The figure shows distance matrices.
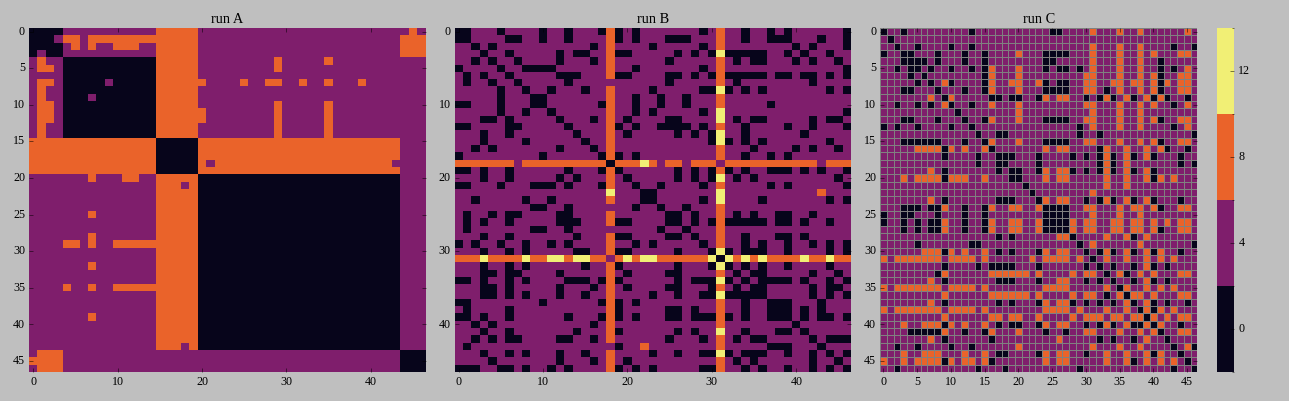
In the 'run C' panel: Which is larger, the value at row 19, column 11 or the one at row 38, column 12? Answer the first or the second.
the second
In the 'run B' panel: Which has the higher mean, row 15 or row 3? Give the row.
15
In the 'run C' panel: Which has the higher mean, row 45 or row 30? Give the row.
45
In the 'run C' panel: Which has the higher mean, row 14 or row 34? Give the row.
14
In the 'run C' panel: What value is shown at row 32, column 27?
4
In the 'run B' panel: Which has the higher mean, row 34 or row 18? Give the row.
18
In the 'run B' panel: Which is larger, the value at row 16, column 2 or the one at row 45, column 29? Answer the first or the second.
the second
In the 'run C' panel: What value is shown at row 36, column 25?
4
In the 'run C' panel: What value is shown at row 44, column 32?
4
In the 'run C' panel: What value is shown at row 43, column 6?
4
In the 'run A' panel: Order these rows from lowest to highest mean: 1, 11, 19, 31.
31, 11, 1, 19
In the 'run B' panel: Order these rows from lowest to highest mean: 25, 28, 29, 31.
29, 25, 28, 31
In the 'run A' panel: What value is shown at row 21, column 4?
4
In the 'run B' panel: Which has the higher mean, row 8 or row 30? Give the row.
8
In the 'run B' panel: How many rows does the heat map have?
47
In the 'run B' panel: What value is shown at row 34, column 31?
12
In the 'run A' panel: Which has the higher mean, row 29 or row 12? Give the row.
12
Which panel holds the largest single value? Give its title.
run B
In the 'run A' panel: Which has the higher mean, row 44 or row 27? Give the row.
44
